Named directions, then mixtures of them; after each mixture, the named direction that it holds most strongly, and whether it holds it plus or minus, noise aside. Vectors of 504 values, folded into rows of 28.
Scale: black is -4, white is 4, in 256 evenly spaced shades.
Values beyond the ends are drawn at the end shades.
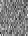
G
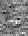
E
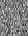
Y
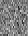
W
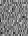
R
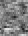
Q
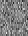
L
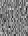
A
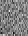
R, plus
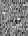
E, minus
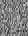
Y, plus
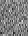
R, plus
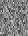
W, plus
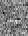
E, plus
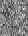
L, plus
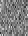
G, plus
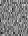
R, plus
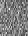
G, plus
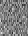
R, minus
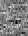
E, minus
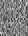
A, plus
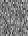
L, minus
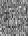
A, plus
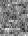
Q, plus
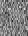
L, plus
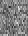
W, minus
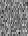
Y, minus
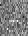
R, plus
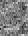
Q, plus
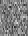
W, minus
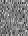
L, minus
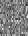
A, minus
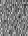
R, minus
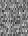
Y, minus
